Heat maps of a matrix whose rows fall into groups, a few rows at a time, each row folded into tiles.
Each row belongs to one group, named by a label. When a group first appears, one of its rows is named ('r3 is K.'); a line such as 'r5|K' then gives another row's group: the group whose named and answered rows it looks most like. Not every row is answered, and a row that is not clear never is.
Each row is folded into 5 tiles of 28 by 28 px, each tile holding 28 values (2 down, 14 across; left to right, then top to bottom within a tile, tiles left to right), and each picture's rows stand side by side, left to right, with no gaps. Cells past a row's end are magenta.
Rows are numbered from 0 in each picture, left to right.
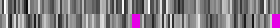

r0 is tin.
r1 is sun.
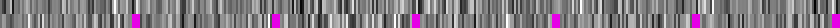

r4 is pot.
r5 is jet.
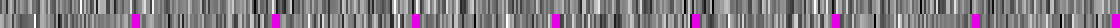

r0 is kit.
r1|jet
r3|sun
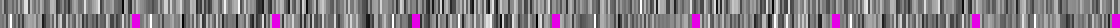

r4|kit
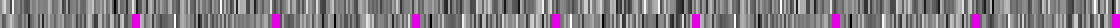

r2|sun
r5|kit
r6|tin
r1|kit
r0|jet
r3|tin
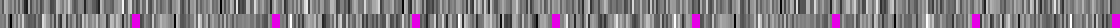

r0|tin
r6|sun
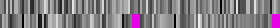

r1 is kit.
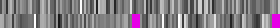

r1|pot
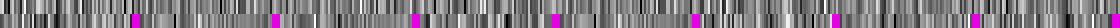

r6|sun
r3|pot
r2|kit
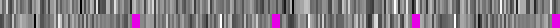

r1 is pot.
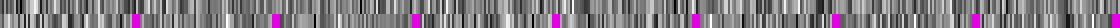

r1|sun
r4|jet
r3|sun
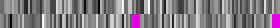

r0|tin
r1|sun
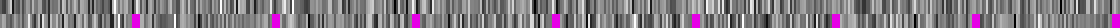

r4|pot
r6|jet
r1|kit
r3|jet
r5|pot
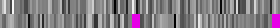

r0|jet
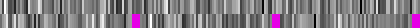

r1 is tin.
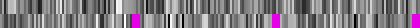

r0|tin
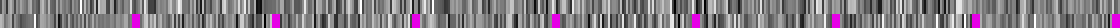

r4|jet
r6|tin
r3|jet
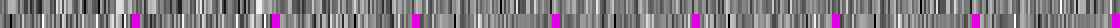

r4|sun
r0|tin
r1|tin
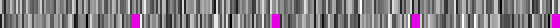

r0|pot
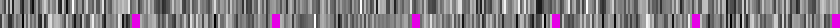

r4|sun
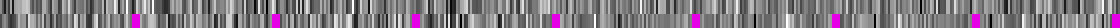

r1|jet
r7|tin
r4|kit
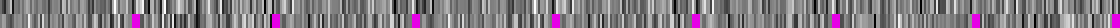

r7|sun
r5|jet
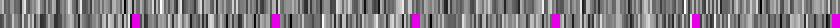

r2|tin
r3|tin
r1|pot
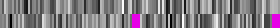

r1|pot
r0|tin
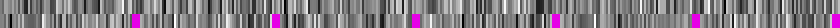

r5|sun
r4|kit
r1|sun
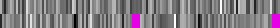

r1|kit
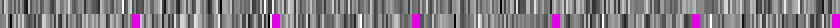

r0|tin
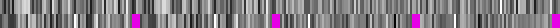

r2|pot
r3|kit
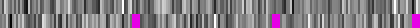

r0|tin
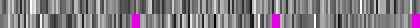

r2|kit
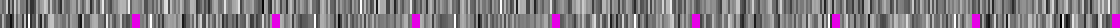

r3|kit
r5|sun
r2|kit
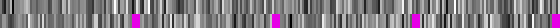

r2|tin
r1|sun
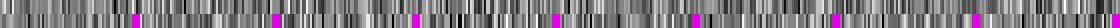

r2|sun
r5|tin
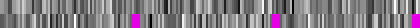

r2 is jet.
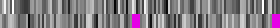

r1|tin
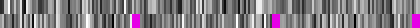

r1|tin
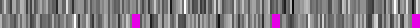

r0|pot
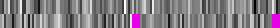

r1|jet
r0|sun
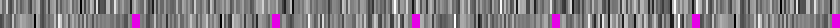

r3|kit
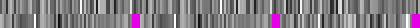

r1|kit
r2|pot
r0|kit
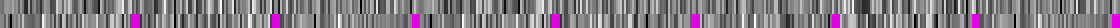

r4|pot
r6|jet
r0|tin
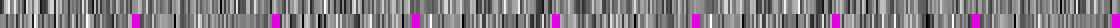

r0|sun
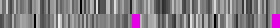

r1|jet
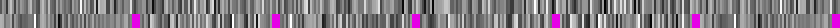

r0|kit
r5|kit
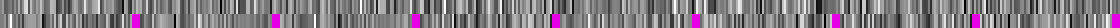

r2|kit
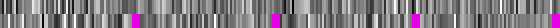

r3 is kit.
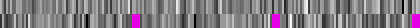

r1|sun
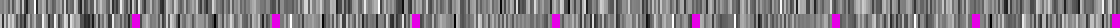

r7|tin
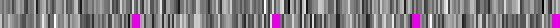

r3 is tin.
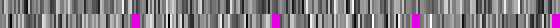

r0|tin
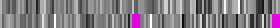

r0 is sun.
